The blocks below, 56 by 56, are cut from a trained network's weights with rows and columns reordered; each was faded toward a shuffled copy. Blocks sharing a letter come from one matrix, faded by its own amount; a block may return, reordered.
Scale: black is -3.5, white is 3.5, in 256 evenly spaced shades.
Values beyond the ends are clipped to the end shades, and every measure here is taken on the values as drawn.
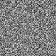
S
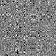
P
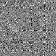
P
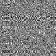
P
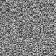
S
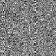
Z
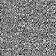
Z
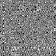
P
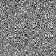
Z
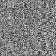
S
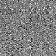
Z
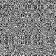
P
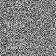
S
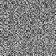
S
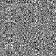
Z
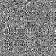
Z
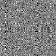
P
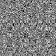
Z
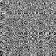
P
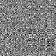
P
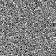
S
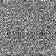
P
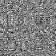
Z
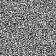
S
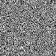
S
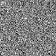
S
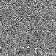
Z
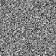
S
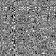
P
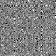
P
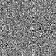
Z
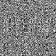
Z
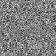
Z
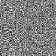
Z
